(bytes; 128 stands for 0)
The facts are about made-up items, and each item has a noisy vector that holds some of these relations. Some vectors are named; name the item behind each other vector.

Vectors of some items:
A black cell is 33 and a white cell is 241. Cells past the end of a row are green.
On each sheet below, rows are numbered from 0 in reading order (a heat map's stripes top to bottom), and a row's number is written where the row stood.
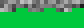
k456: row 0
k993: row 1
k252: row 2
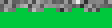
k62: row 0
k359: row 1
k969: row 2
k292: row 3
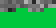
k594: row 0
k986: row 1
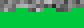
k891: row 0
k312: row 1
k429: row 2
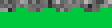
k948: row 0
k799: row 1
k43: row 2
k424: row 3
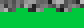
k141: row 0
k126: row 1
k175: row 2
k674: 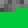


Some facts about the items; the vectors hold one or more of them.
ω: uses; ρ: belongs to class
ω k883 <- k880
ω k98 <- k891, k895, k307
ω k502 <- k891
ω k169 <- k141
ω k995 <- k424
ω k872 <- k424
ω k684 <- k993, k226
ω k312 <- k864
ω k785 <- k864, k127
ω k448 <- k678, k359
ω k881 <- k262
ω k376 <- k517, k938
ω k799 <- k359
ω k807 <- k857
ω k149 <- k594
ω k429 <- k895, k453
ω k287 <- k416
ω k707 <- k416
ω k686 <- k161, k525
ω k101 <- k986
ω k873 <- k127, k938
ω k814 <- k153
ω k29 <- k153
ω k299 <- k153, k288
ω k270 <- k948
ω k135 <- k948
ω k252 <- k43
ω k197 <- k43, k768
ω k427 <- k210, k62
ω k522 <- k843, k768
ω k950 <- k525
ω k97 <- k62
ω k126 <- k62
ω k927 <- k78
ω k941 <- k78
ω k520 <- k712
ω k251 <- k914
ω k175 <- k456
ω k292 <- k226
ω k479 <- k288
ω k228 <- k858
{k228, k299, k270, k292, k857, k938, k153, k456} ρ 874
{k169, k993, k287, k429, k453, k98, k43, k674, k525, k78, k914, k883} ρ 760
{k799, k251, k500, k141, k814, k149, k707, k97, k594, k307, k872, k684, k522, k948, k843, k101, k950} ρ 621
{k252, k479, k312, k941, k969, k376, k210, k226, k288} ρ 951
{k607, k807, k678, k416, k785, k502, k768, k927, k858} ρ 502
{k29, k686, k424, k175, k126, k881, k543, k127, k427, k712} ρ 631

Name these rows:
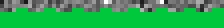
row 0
k807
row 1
k169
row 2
k938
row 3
k288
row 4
k502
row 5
k857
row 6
k843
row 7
k29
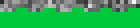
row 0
k299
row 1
k262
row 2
k448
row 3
k228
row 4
k210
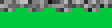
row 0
k479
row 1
k927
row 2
k376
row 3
k941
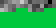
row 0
k153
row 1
k101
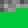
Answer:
k135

